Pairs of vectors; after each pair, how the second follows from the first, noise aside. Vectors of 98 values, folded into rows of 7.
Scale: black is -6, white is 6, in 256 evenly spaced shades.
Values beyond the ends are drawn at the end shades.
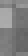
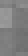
shrunk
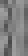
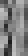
scaled up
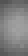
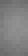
shrunk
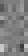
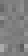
shrunk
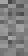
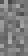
sign-scrambled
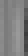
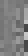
sign-scrambled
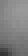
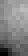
scaled up
